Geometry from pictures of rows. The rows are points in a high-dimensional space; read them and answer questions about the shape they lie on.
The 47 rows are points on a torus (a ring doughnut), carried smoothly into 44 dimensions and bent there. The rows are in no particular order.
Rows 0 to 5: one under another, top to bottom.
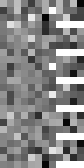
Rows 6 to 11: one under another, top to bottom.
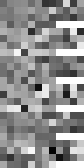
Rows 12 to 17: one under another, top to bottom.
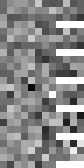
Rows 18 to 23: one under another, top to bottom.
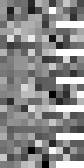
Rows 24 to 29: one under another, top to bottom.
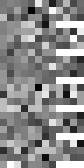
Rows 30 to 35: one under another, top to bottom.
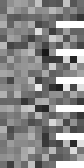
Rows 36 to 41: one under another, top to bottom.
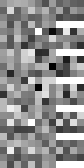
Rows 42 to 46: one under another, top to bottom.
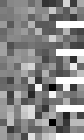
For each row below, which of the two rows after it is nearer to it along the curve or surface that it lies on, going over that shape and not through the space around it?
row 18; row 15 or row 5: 15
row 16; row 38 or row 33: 38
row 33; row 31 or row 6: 31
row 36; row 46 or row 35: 46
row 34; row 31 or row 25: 31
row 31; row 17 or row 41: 41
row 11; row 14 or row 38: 38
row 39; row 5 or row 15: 5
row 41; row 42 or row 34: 42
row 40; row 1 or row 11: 11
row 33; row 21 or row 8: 8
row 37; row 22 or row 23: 23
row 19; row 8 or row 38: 38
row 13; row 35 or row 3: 3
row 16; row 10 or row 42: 10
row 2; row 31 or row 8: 31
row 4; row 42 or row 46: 46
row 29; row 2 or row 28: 28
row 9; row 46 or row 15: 46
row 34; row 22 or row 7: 22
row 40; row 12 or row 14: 12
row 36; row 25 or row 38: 38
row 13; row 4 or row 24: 24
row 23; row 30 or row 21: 30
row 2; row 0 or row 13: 13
